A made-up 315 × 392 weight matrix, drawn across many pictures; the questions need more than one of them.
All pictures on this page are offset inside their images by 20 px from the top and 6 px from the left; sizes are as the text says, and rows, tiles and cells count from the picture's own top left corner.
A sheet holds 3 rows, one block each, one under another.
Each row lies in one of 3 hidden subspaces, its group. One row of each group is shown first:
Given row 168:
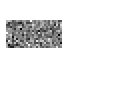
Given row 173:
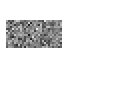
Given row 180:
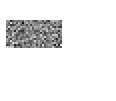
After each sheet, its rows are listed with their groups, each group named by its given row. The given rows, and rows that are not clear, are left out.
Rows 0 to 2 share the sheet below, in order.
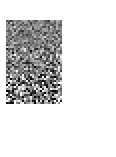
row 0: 180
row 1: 180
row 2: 180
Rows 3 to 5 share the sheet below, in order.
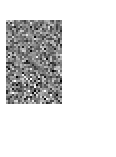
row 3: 180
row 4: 180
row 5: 173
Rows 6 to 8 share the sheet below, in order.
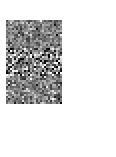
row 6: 173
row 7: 180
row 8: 180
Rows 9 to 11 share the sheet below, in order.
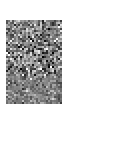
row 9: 173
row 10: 173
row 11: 180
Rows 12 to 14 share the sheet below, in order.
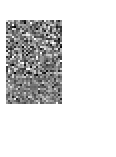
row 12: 180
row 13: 173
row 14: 168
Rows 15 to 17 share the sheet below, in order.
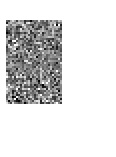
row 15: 168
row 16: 173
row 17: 168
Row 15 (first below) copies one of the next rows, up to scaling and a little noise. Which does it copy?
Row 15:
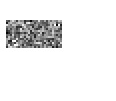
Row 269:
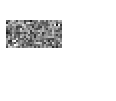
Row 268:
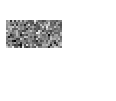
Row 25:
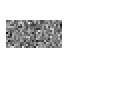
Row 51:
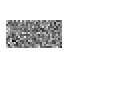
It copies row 269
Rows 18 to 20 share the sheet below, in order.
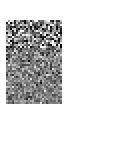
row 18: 180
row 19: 168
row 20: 173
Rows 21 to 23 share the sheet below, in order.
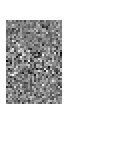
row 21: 168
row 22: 168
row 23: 173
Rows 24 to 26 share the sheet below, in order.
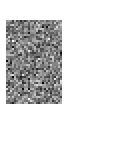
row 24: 168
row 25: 168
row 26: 168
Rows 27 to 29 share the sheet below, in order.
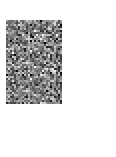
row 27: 173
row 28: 180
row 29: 180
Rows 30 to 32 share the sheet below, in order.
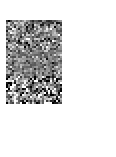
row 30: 168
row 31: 180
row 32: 168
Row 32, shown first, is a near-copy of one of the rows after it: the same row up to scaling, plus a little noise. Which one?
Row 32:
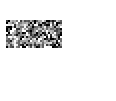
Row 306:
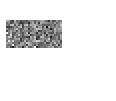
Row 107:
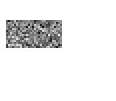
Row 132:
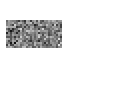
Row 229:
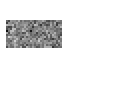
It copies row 229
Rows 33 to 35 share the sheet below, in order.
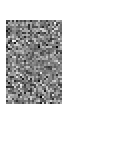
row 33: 168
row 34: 168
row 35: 173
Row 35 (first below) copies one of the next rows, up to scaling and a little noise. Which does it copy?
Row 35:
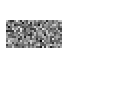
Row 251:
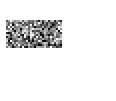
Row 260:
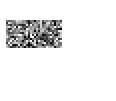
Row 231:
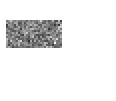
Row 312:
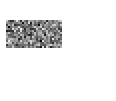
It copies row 312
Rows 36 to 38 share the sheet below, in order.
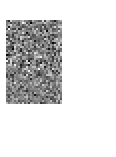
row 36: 180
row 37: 168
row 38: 180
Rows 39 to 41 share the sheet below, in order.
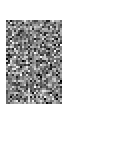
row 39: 180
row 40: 168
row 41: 173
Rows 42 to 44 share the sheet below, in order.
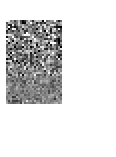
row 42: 180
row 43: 173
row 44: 168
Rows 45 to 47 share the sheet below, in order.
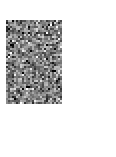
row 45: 168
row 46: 180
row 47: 168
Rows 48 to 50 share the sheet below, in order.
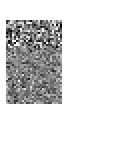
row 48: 168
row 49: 180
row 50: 168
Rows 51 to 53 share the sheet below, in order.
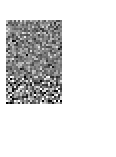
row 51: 168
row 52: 173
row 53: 180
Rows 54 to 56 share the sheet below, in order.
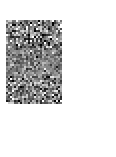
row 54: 173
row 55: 173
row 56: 180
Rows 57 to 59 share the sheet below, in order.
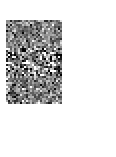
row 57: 173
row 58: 180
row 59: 168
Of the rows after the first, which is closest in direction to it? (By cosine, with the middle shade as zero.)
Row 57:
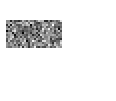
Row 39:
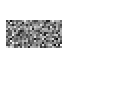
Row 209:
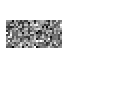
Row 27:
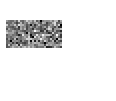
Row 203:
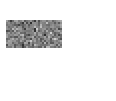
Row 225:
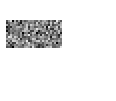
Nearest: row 203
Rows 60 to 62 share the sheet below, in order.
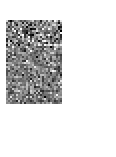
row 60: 173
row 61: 180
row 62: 173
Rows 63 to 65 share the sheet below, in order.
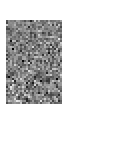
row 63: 168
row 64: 168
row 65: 168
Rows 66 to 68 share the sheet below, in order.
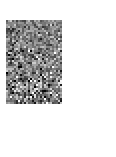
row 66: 168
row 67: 173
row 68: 173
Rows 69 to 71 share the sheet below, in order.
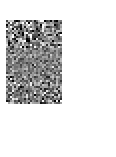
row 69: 173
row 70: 180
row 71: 180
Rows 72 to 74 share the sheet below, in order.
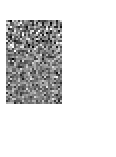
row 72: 168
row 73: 173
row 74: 180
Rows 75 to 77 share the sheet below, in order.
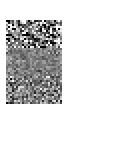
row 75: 180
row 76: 168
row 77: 180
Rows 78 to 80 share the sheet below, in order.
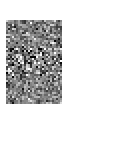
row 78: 180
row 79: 173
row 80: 168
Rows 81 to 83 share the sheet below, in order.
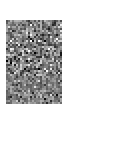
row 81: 173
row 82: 168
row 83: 173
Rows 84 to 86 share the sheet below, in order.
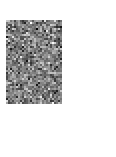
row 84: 180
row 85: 173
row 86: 173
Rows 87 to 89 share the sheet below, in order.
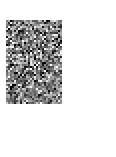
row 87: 180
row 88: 173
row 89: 168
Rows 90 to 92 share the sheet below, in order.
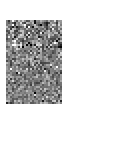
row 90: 168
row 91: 173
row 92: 180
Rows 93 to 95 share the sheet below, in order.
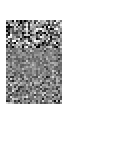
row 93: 168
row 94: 180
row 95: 180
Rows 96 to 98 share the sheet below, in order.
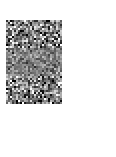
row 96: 180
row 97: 180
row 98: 173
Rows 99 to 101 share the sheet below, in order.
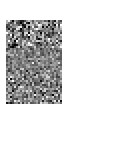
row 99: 168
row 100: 168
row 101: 180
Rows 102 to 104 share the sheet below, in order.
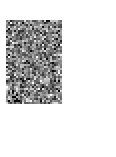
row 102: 180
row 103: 180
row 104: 168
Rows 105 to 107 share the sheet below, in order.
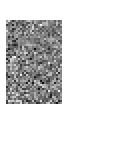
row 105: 168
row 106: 168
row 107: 168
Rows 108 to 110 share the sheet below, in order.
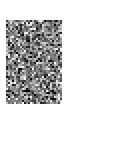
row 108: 173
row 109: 173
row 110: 180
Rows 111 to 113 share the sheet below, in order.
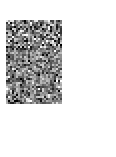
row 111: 180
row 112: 168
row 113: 168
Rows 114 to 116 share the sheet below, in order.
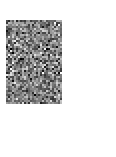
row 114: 168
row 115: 180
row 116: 180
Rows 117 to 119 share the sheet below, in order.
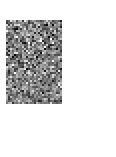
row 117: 173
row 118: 173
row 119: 173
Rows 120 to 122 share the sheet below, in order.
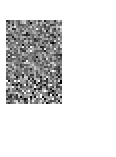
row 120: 180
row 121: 180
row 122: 173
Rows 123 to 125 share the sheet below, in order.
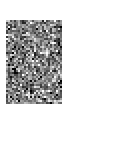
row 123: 180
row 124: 168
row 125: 173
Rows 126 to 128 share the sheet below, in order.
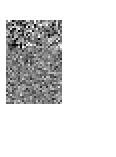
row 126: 168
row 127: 173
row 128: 180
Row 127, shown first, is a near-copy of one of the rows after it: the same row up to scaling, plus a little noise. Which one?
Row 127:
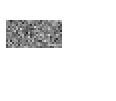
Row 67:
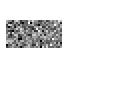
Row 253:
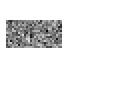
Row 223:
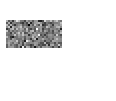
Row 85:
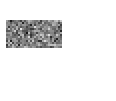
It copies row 85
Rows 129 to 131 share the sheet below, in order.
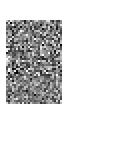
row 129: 180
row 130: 168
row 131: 180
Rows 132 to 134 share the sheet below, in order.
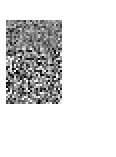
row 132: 168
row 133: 168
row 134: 168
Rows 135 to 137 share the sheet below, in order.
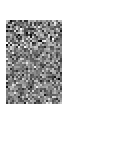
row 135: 173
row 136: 180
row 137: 168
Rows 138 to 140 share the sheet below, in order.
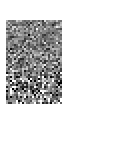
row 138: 173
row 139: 180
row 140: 173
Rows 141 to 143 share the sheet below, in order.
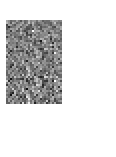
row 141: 173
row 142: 173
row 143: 173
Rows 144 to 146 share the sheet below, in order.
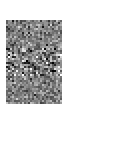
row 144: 168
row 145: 180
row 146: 180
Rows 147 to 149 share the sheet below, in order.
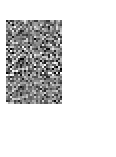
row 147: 180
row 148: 180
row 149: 180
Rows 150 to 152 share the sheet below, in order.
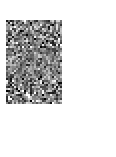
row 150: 180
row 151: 168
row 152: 173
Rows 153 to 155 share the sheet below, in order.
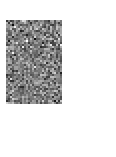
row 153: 180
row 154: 180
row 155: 180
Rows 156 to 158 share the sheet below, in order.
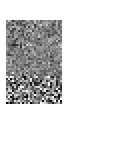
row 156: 168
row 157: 168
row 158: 180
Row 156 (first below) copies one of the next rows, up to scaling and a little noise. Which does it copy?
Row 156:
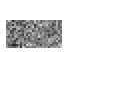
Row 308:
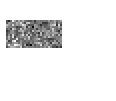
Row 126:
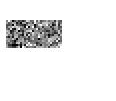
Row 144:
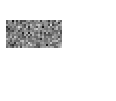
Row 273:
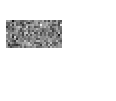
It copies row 126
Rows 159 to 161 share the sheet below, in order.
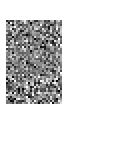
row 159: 180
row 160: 180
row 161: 168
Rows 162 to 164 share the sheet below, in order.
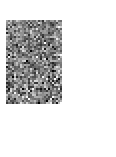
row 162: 173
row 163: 180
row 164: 168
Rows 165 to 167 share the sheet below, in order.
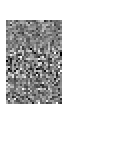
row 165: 173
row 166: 168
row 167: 168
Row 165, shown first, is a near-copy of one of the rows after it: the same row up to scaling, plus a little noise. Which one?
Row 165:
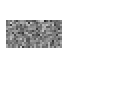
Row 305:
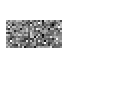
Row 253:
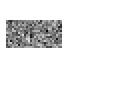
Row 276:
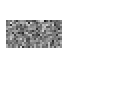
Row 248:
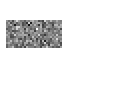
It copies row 276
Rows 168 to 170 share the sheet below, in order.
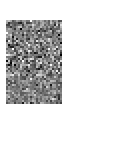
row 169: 168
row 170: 180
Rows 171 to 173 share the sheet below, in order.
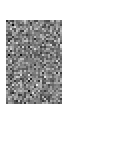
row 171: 180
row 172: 180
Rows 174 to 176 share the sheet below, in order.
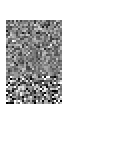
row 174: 168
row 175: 173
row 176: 180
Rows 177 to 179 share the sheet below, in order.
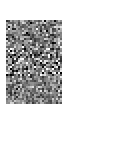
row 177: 180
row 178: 180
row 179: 168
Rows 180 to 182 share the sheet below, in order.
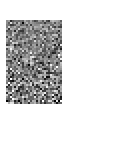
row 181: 173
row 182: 180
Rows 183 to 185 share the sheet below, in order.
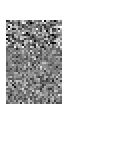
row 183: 180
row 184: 173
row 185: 173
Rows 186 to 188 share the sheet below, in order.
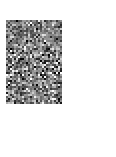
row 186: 173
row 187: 180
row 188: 180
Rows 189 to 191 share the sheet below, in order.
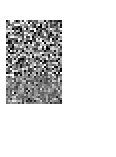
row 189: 173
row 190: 180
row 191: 168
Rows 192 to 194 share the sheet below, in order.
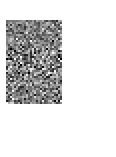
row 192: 173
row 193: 173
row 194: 180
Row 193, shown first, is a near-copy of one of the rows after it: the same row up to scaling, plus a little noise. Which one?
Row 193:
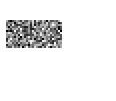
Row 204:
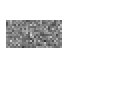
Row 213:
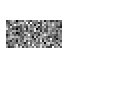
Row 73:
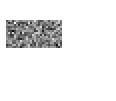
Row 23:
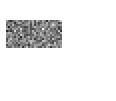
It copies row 23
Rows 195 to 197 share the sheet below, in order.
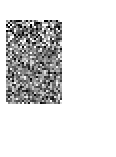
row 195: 173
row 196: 173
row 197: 180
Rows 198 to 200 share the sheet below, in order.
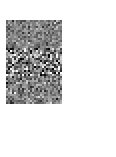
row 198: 168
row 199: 180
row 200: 168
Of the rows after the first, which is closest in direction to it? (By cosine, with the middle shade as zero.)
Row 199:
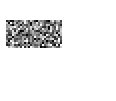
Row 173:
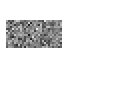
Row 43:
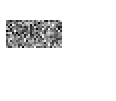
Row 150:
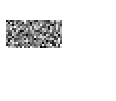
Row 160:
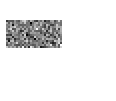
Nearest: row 150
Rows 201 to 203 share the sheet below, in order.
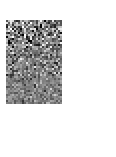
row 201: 173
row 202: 180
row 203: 173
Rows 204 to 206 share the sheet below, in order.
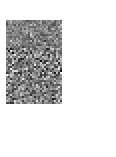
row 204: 173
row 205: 180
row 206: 180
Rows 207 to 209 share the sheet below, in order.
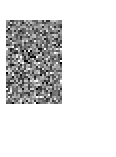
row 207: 180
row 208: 173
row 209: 168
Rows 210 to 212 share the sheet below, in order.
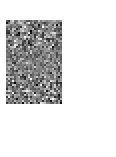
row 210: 168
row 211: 180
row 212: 180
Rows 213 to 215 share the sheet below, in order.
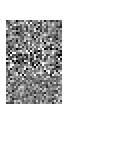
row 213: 173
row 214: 173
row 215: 180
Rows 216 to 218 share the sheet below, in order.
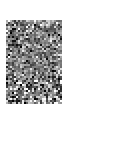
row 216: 168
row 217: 180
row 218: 168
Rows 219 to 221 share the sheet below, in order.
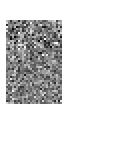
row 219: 168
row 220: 168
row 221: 180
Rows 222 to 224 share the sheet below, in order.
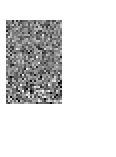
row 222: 168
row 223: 173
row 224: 173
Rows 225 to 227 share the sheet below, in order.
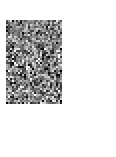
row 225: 168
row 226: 173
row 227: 180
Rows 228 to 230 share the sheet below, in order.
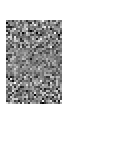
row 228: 168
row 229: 168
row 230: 180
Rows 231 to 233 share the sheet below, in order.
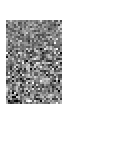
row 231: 173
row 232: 173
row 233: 168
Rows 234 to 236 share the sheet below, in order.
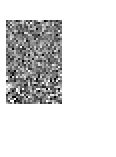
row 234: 173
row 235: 168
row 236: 168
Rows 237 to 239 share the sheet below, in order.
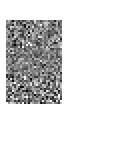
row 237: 168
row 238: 180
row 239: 180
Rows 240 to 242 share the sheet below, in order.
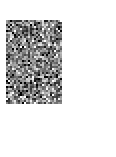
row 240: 173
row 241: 168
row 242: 173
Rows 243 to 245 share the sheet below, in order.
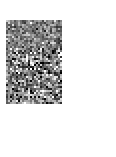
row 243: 180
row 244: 173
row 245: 173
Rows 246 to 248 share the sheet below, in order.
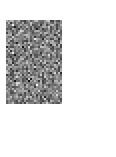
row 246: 180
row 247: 180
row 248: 173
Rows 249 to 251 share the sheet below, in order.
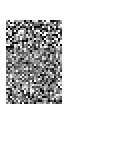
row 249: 180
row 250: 180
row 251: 173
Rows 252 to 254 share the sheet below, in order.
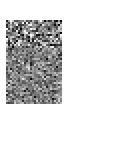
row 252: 173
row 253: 173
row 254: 180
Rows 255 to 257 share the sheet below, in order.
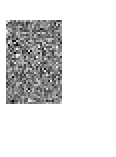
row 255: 168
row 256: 173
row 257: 168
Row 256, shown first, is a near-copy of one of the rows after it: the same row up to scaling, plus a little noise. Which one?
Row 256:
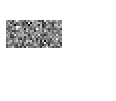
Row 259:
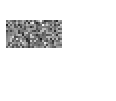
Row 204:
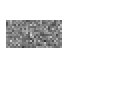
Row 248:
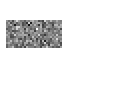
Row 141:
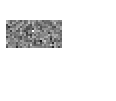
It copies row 248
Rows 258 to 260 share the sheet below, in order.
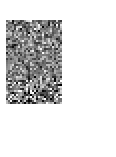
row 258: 168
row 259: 173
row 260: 173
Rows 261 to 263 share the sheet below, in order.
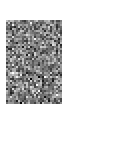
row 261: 180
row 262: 168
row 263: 173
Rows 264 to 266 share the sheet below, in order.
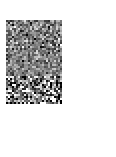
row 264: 180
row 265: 168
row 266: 180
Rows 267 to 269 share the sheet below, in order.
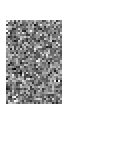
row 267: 168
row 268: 168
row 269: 168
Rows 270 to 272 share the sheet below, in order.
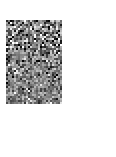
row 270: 180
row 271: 168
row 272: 168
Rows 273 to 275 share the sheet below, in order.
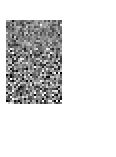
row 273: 168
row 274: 180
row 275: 180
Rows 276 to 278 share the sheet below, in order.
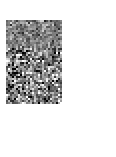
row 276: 173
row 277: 168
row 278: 168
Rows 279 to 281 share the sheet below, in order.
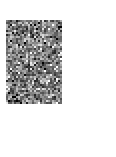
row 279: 173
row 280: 173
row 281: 168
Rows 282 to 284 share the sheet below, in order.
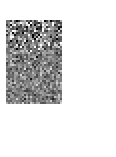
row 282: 173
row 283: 173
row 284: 180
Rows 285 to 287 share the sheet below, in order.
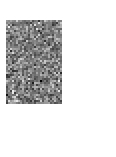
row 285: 173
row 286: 180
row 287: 168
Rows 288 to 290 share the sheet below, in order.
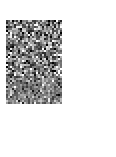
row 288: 168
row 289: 180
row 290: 173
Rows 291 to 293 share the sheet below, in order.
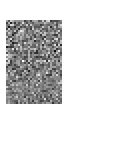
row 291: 180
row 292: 168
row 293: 173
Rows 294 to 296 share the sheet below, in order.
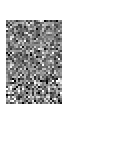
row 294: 173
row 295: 173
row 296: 168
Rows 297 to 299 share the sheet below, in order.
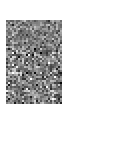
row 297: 180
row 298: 168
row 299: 180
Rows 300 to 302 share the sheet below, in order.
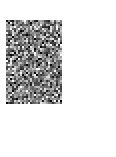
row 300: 180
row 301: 168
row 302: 180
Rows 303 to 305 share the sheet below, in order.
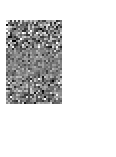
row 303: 168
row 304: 168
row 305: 173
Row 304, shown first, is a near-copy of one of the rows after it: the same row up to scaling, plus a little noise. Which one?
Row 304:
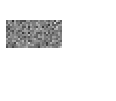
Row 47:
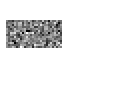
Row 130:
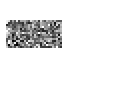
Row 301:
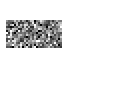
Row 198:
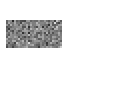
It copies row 198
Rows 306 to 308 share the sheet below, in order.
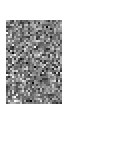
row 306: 168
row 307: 180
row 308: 168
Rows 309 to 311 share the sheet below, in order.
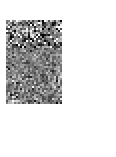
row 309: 173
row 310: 180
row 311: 168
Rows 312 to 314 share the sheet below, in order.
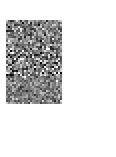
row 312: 173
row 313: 180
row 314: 180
